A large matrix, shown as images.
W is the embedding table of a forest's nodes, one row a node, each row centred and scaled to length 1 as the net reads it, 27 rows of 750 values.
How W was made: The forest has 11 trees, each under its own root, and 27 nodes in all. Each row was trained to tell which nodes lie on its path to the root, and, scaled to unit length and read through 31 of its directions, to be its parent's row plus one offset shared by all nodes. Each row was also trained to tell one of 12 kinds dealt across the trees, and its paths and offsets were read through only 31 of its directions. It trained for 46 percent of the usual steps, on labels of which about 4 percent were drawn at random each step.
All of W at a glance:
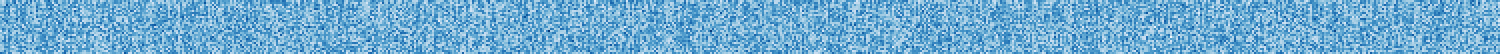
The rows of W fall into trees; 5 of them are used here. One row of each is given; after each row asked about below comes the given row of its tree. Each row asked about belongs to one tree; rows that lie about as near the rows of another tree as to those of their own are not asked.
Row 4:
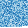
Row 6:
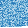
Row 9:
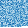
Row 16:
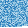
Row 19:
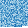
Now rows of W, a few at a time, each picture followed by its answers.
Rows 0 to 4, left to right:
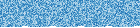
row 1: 6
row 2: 4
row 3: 6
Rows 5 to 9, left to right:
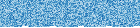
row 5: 19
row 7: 19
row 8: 4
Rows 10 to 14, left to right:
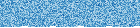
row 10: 4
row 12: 16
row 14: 9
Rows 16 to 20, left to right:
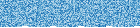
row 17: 9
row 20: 9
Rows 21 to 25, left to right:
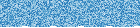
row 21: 16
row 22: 9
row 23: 4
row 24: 16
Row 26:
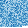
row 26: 19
